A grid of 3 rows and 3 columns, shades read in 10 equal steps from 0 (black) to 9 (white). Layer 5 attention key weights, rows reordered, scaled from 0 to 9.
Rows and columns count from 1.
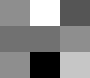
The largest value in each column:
5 9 7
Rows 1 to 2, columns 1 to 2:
5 9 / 4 4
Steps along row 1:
up down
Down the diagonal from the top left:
5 4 7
